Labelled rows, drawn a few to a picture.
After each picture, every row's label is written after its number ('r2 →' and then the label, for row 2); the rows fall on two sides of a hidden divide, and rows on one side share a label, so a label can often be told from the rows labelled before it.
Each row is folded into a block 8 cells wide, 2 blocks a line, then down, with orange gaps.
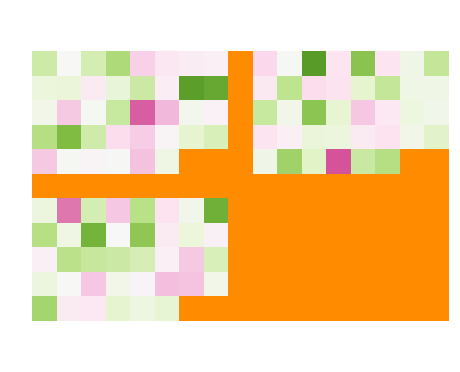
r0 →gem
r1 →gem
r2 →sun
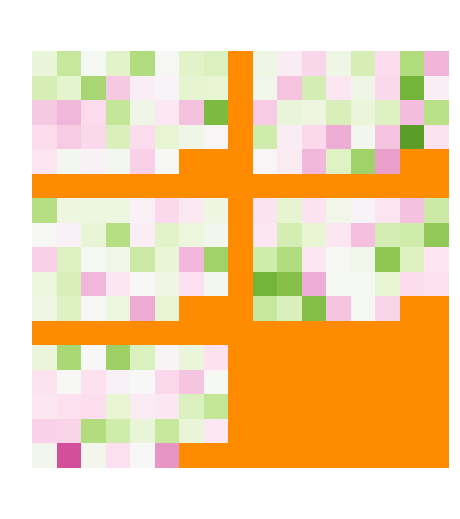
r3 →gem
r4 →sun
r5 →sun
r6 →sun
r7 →gem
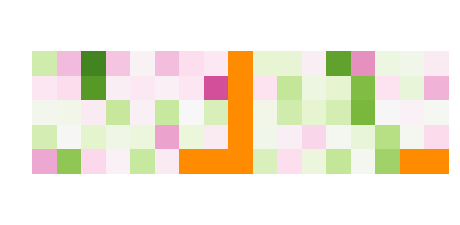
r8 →sun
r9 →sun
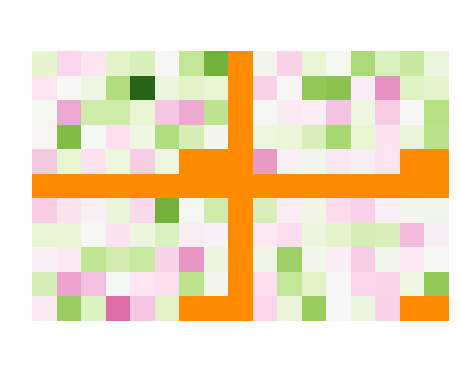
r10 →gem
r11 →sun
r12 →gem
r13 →sun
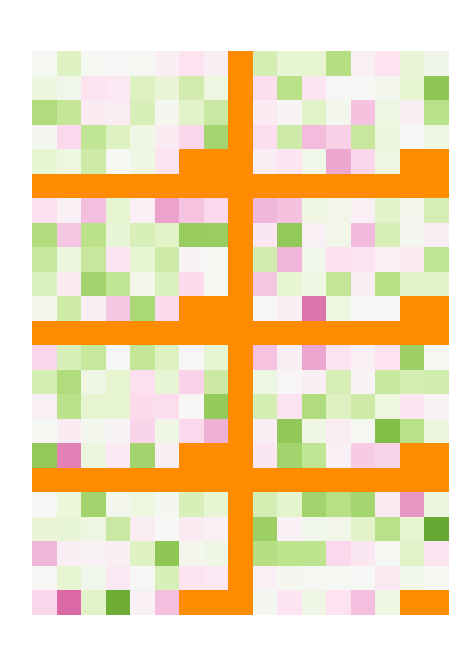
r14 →sun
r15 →gem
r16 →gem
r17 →gem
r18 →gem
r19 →gem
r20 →sun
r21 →gem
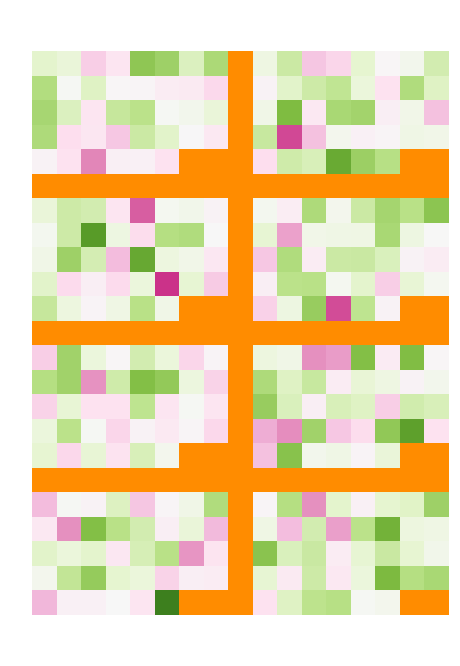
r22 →sun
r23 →sun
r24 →sun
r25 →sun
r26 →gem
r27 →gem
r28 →sun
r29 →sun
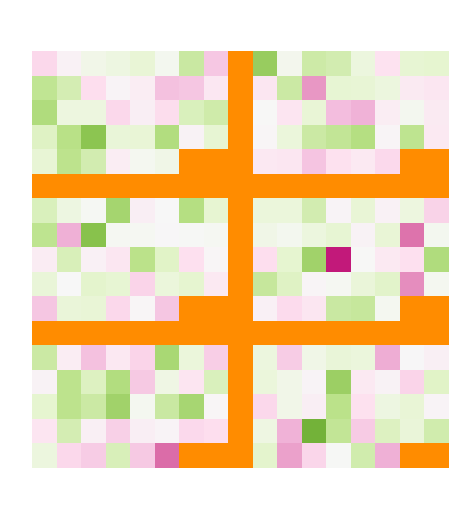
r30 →gem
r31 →gem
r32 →sun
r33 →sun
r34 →sun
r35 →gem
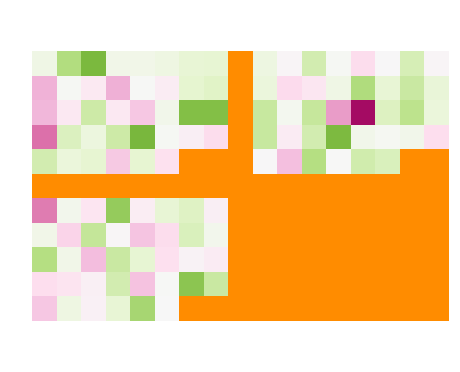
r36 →gem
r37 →gem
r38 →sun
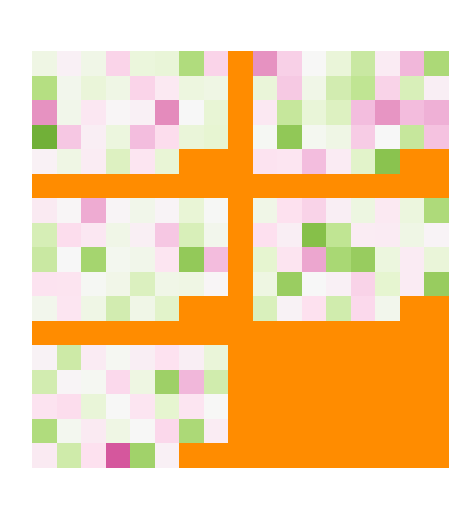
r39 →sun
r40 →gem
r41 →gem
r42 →sun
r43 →gem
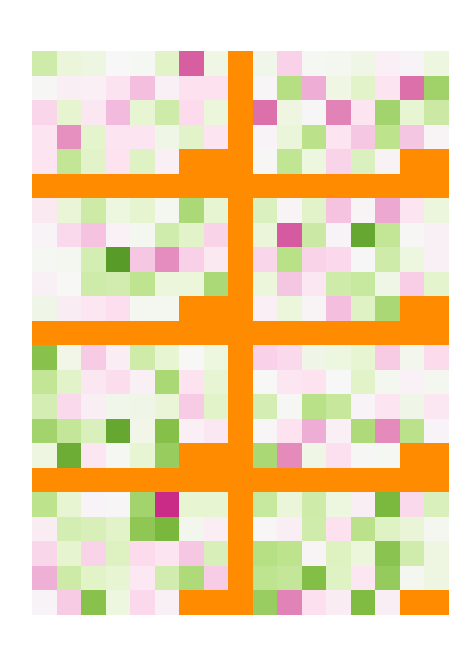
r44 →sun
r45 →gem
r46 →gem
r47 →sun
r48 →gem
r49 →gem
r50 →gem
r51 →sun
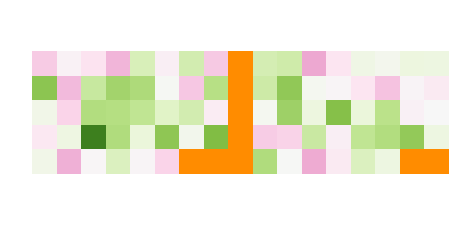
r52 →gem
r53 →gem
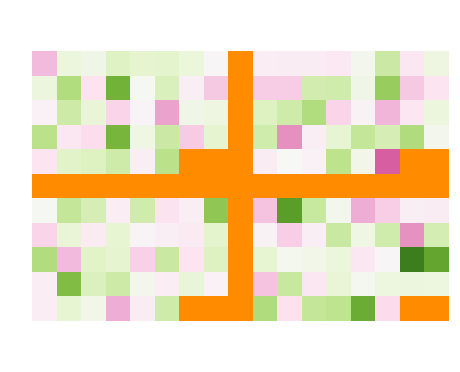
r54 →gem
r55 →sun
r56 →gem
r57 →gem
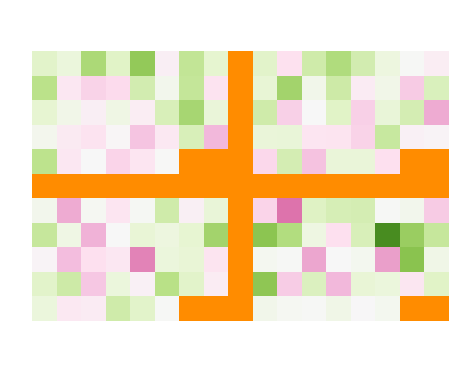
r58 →gem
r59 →gem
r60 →gem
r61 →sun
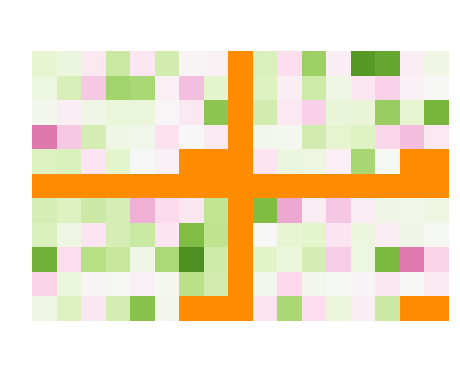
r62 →gem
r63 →sun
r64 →gem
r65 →sun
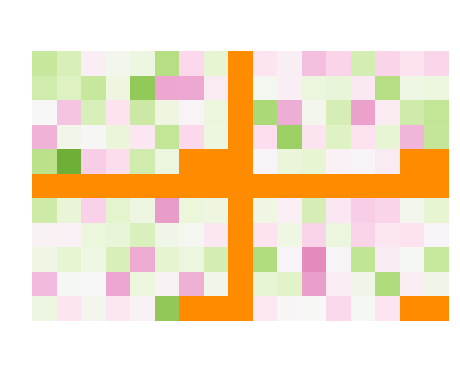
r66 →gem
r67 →gem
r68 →gem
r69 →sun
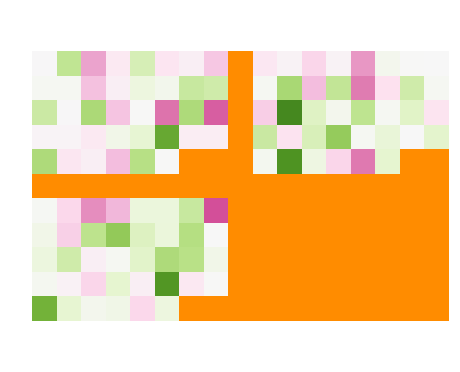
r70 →gem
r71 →sun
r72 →sun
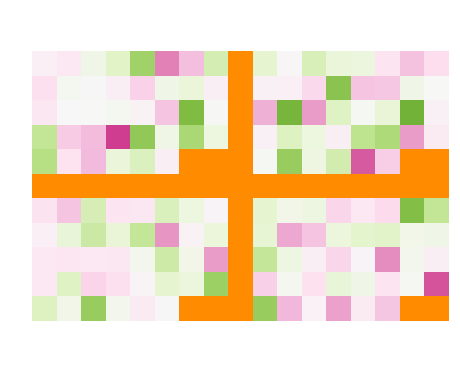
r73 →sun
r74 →sun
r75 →sun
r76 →gem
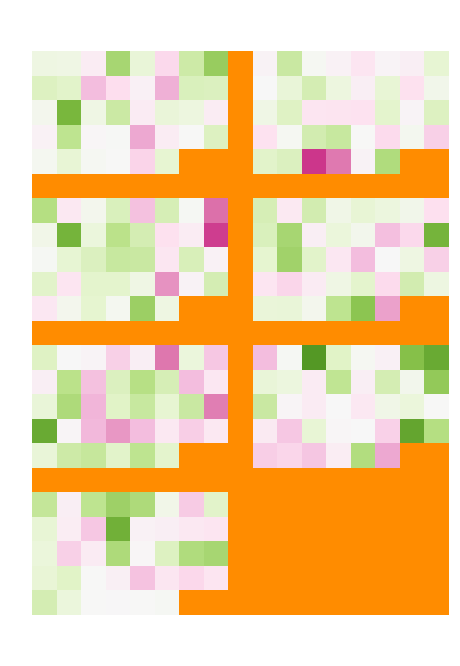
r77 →gem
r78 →gem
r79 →sun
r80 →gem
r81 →sun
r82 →gem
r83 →gem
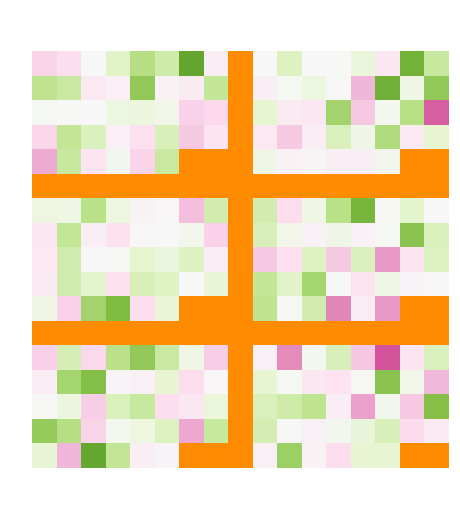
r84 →gem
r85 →gem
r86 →sun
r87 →gem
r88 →sun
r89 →gem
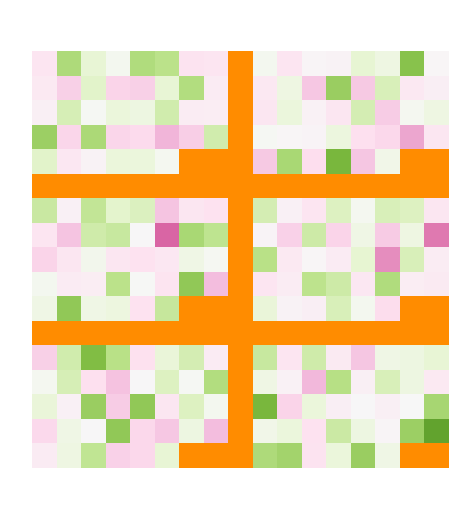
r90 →sun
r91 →sun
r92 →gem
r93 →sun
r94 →gem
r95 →gem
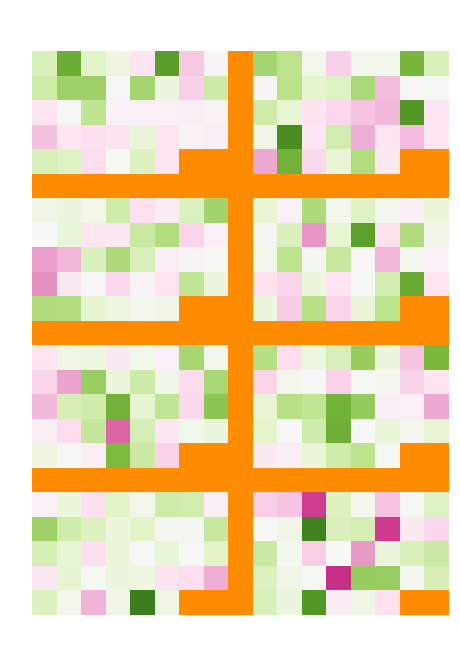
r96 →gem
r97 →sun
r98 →gem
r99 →gem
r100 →sun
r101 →sun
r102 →gem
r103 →sun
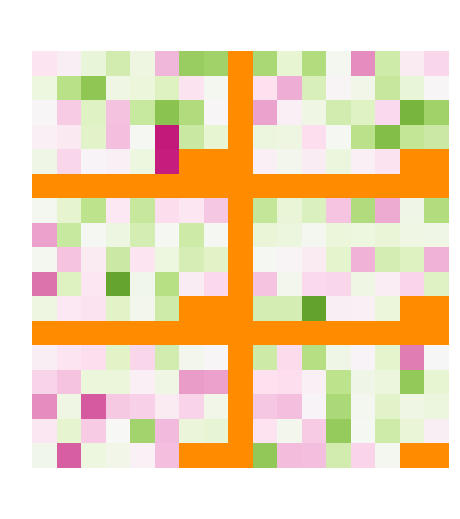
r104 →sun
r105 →sun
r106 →gem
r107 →gem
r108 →sun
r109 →gem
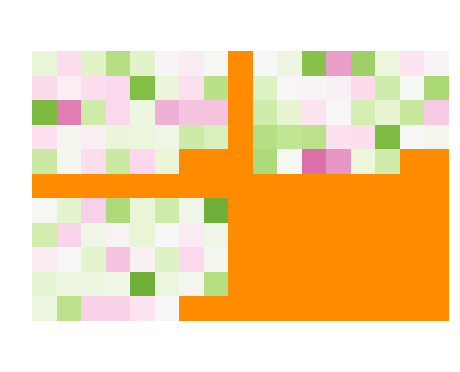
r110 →gem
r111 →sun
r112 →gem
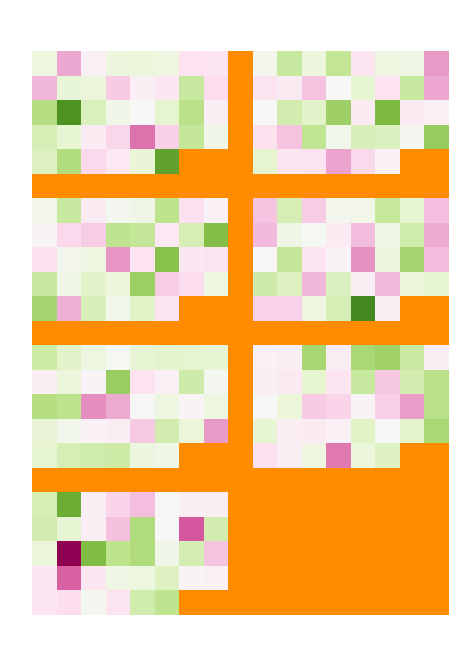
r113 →sun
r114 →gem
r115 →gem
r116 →sun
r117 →sun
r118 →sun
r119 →gem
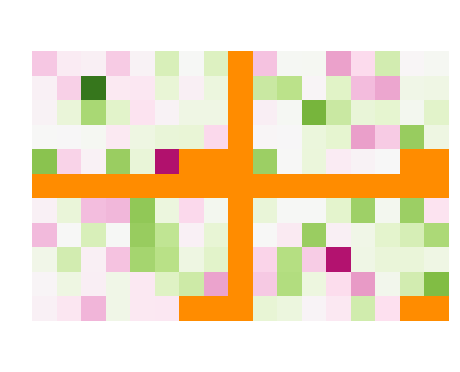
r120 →sun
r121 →gem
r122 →sun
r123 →sun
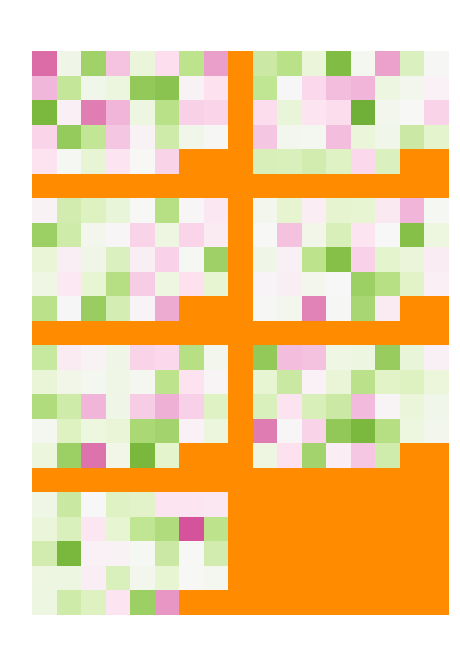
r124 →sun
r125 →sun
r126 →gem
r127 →gem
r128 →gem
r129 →gem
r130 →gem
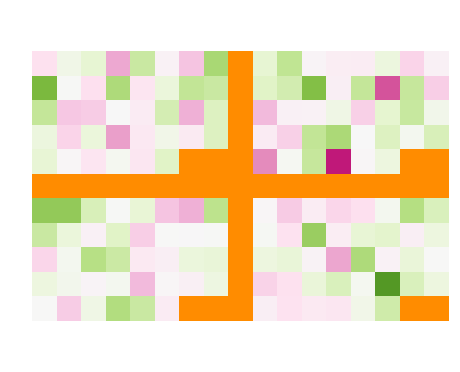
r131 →gem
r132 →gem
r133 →gem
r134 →sun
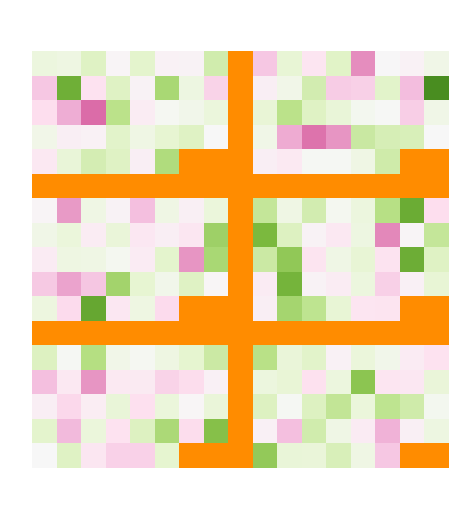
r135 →gem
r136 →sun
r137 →gem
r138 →sun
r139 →gem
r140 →gem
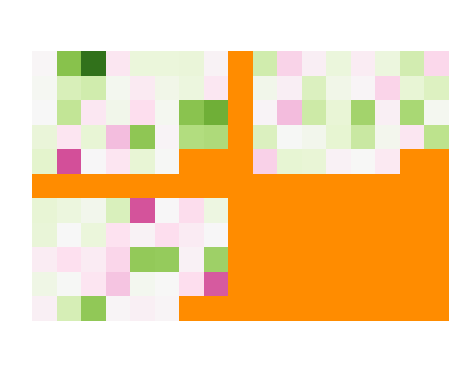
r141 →sun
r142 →sun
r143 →sun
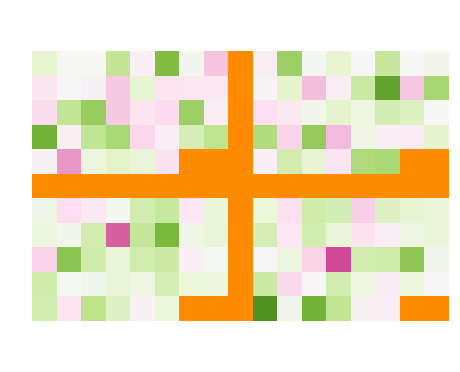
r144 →sun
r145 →gem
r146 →sun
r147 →sun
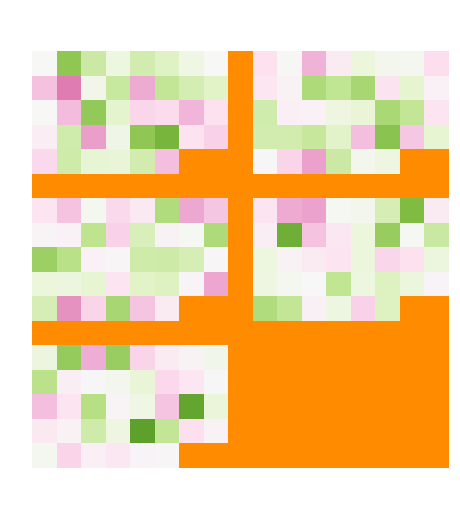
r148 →gem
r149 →sun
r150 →sun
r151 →gem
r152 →gem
